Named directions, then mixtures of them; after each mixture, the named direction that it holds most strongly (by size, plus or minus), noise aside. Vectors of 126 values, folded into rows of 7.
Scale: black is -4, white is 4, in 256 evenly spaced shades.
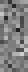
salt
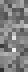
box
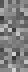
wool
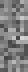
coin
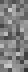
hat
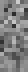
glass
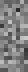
coin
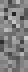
glass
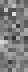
glass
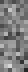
hat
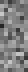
hat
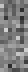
salt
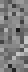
salt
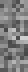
coin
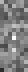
box
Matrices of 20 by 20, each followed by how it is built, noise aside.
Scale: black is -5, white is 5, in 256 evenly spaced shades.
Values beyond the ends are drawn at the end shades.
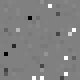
sparse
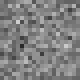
noise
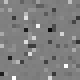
sparse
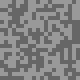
noise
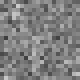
noise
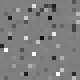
sparse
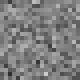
noise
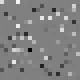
sparse
